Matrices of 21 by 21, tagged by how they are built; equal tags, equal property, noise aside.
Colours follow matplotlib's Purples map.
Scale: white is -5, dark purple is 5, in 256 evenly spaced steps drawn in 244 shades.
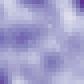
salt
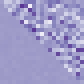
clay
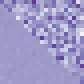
clay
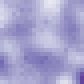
salt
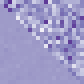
clay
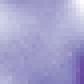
salt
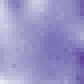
salt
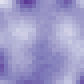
salt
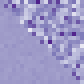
clay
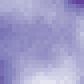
salt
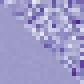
clay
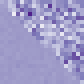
clay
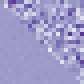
clay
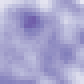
salt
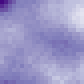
salt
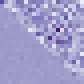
clay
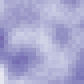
salt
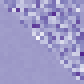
clay
